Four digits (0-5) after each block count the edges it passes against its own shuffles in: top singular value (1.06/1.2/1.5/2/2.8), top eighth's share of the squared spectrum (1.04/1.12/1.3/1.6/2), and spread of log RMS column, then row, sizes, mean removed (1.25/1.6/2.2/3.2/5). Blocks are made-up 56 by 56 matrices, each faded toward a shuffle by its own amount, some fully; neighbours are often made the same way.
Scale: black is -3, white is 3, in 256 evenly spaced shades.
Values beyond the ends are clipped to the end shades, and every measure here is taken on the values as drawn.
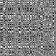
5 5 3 3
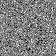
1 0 0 0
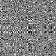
4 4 2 2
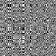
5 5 3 3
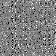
3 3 2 0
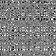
4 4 2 3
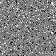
2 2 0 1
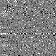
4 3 1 2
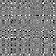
5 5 3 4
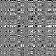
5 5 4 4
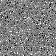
1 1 0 0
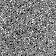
0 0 0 0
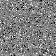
2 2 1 0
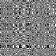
4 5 3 3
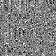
3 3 1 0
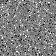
0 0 0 0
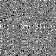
3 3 1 1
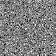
2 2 1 0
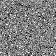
1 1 0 0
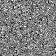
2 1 0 0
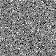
0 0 0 0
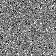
0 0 0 0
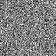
3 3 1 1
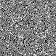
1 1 0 0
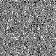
2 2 0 1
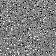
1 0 0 0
